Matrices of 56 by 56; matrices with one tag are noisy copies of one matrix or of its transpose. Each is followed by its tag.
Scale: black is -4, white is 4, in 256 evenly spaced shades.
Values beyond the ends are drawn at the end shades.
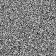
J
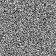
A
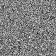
J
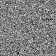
J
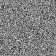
J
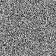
A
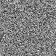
A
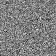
J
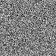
A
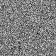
J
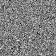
J
